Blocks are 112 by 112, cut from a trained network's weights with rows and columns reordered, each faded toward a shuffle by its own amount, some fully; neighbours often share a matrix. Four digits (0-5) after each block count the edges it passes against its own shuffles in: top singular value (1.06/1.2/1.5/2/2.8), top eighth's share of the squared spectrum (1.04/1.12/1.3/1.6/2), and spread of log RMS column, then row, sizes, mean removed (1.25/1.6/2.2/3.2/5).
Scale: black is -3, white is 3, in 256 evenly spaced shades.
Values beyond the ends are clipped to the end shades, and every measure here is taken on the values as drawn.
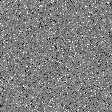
0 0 0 0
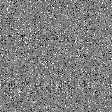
2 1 0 1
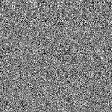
3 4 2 2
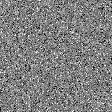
2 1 0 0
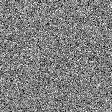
0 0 0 0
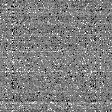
3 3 2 1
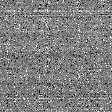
3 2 2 0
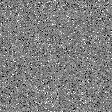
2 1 0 1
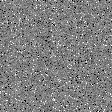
1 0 0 0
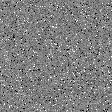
0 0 0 0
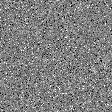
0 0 0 0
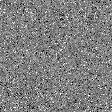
2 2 0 1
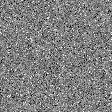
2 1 0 0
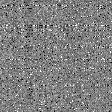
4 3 0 2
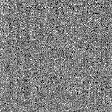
3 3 0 2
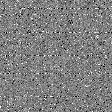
3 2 0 2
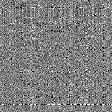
4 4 1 3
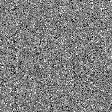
2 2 1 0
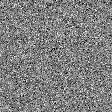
1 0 0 0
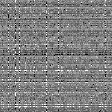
5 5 3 3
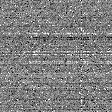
4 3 1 2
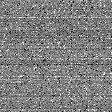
3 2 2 1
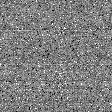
2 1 0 0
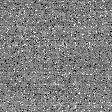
2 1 1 0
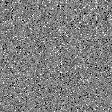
3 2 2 1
